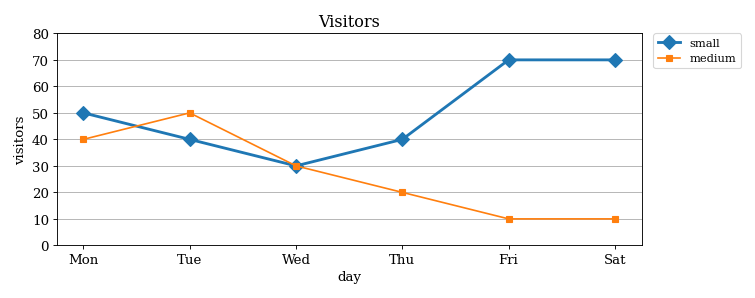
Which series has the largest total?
small
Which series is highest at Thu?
small
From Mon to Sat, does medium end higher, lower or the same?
lower
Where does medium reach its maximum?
Tue
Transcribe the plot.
Title: Visitors
x-axis: day, ticks Mon Tue Wed Thu Fri Sat
y-axis: visitors, ticks 0 10 20 30 40 50 60 70 80
Legend: small, medium
Values:
small: 50 40 30 40 70 70
medium: 40 50 30 20 10 10
